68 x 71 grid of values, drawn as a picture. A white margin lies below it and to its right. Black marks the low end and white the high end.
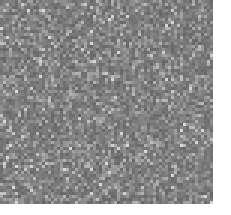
Grain: fine. Stripes: none. Seam: none. Odd rows or columns: none. Average level on the scale: 50%. Mirror symmetry: none. Histogram: skewed, a long tail of high values.
